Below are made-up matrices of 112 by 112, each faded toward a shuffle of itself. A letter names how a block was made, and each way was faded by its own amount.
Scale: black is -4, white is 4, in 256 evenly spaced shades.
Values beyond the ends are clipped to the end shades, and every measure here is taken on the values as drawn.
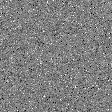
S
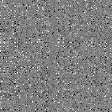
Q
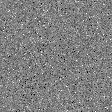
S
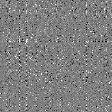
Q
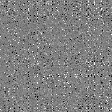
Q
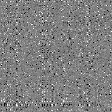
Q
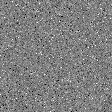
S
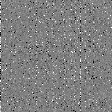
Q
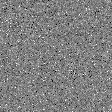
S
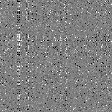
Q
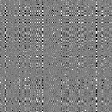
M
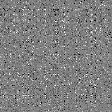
Q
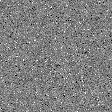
S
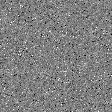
S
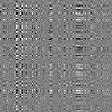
M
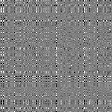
M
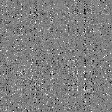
Q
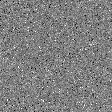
S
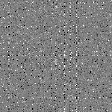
Q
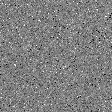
S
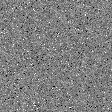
S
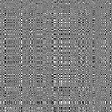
M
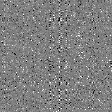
Q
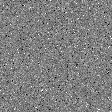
S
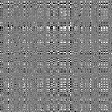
M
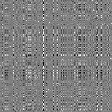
M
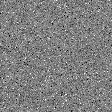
S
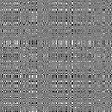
M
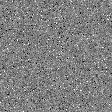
S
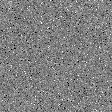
S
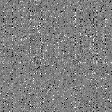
Q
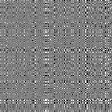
M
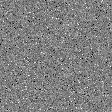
S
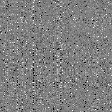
Q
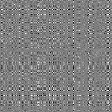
M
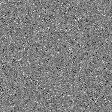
S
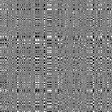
M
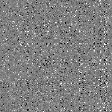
Q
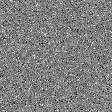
S
